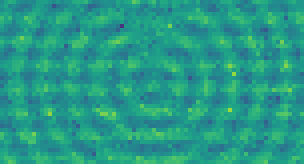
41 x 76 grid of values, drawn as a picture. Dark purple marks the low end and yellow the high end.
Slope: none. Odd rows or columns: none. Stripes: horizontal, repeating 7 times. Histogram: bell-shaped. Rings: centred on the centre.
